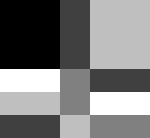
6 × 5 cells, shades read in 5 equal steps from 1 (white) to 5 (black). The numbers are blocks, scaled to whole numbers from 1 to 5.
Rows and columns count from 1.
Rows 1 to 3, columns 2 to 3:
5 4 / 5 4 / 5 4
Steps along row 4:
same up up same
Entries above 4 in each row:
2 2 2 0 0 0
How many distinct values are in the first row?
3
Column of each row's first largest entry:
1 1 1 4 3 1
